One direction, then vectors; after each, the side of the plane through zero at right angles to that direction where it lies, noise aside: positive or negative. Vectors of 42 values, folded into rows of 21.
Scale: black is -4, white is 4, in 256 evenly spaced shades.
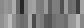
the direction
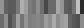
negative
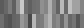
negative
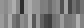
positive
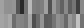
positive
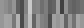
positive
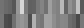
negative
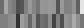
positive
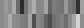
positive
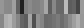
positive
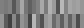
negative
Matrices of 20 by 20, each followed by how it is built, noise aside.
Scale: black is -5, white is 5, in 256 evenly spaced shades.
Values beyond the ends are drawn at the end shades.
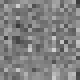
low rank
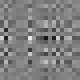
low rank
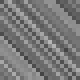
Toeplitz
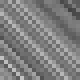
Toeplitz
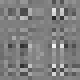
low rank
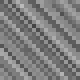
Toeplitz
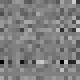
low rank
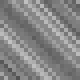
Toeplitz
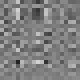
low rank
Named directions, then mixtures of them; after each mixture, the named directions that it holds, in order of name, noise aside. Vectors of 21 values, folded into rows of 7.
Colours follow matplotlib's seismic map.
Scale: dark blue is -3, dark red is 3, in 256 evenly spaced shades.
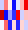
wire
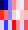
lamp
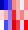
lamp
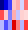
lamp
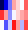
lamp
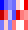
lamp, wire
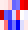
wire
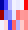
lamp, wire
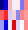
lamp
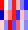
lamp, wire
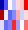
lamp, wire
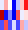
wire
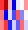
lamp, wire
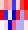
wire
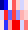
lamp, wire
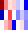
lamp, wire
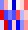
wire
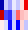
lamp, wire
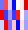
wire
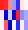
lamp, wire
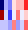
lamp, wire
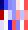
lamp, wire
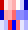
lamp, wire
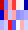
lamp, wire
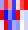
wire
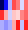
lamp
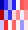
lamp, wire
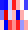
lamp, wire
